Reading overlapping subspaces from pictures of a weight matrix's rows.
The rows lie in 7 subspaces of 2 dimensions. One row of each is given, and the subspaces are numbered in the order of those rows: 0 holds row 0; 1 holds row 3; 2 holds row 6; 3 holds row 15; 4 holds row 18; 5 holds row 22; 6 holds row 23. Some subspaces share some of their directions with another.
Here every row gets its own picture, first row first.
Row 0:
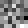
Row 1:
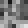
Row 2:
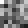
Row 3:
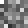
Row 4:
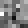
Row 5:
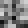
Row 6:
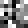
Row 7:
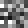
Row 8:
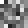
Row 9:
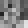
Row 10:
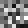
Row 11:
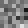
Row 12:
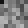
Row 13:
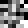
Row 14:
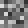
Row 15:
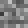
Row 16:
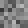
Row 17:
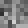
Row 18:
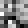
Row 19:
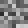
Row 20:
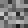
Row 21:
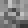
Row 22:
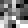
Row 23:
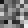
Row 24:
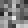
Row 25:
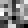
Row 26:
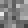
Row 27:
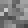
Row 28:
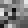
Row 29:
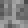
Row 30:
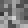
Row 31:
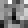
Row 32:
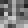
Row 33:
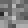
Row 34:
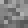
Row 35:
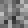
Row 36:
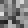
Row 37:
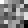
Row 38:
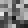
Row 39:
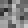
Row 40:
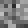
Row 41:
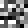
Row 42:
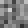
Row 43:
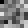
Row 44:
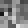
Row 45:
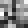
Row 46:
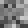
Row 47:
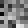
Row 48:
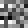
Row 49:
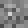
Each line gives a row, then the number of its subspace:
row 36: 6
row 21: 2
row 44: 5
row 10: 0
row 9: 2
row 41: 4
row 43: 6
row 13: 6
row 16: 5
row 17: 5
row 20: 3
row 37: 6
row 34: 2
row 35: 6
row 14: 4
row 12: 1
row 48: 4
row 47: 4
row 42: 1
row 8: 1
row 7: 4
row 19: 3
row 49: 0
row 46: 5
